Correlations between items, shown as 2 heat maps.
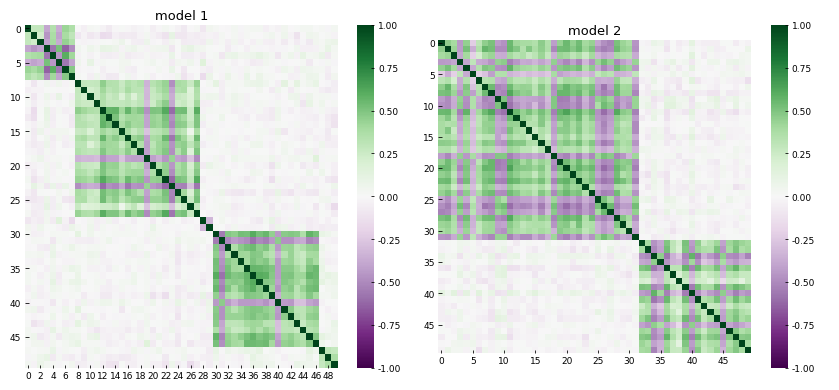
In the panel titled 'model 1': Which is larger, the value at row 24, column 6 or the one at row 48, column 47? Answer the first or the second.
the second
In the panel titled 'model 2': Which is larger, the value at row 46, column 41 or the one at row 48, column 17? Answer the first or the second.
the first
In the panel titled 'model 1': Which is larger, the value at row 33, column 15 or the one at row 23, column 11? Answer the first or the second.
the first
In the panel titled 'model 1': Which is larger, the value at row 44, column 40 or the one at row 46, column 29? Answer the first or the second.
the second
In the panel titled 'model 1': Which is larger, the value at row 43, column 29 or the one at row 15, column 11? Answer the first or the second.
the second
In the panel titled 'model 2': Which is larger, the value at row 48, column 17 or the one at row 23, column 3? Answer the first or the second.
the first
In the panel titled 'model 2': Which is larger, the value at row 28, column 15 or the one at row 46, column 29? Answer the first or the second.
the first
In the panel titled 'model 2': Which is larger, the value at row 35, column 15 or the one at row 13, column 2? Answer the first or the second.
the second
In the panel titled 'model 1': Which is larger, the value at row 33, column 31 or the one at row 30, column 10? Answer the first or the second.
the second
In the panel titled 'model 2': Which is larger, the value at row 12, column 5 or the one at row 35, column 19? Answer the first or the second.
the second
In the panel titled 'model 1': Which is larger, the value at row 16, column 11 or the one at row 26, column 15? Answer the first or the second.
the first
